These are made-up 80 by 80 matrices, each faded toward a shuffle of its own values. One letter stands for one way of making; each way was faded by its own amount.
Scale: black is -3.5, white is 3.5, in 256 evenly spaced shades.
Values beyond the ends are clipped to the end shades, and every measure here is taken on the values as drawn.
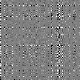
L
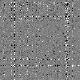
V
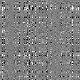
L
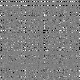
V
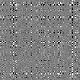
L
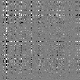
L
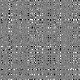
L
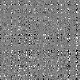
V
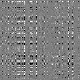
L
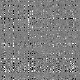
V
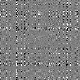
L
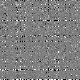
V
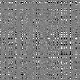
L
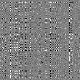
L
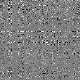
V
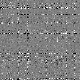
V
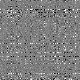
V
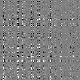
L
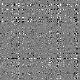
V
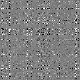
V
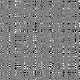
L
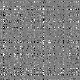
V
